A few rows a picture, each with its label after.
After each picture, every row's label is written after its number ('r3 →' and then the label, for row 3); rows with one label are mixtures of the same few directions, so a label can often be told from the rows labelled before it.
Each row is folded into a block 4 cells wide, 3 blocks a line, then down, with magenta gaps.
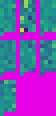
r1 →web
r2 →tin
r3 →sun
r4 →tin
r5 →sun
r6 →tin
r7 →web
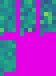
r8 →tin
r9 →sun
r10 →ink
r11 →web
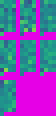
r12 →web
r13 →sun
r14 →web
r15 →tin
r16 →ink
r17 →tin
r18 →web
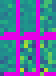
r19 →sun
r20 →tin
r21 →tin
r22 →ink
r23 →tin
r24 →tin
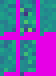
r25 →sun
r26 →sun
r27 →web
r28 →tin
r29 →ink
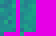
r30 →tin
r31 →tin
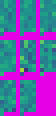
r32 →tin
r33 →tin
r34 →web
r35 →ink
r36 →tin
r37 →web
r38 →sun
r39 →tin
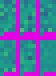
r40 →tin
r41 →web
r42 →sun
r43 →sun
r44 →web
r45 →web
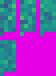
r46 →tin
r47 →sun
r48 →ink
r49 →tin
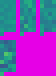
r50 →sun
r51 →sun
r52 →web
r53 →ink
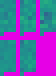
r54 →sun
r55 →web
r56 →ink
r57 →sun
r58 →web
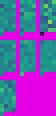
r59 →tin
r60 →tin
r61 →ink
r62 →tin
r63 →ink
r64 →web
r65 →sun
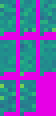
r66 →tin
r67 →sun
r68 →sun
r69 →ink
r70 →ink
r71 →web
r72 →ink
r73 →ink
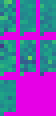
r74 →tin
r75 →sun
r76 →ink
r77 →ink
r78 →web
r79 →ink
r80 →web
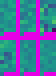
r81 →tin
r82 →sun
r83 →sun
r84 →ink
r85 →tin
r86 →ink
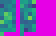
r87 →ink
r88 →web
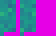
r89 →sun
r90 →web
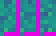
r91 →tin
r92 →tin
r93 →sun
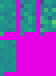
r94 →ink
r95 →ink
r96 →web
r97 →web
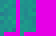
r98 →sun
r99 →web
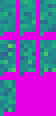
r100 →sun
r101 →ink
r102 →sun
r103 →sun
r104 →ink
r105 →sun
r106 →sun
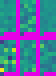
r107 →web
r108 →ink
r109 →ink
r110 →web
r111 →sun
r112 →ink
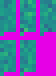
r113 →tin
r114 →tin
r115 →sun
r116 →sun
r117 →tin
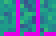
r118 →ink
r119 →ink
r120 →tin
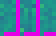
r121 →tin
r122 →web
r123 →ink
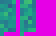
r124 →sun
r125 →tin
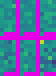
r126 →web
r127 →ink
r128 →tin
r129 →tin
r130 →sun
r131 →web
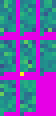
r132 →tin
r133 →sun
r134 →sun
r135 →ink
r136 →ink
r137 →tin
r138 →tin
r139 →ink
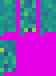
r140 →tin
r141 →sun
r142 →sun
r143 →sun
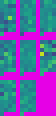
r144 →web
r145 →ink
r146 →web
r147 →ink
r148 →sun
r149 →tin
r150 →tin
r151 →ink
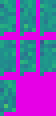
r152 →ink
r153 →sun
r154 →tin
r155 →web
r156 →sun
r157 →web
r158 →sun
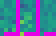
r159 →sun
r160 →ink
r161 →web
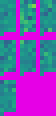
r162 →sun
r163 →web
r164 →sun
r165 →tin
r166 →web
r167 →ink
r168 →web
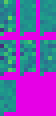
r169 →web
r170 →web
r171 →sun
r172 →ink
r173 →tin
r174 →web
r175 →sun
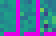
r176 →tin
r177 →tin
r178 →sun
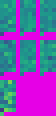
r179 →ink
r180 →web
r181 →web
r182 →ink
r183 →web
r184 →web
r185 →tin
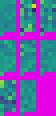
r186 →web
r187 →web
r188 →web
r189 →ink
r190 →tin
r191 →sun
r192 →web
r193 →sun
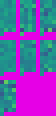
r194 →sun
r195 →web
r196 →sun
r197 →tin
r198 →web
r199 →sun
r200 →web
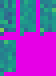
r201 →tin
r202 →tin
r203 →web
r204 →web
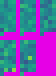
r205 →tin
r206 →tin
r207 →tin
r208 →sun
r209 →web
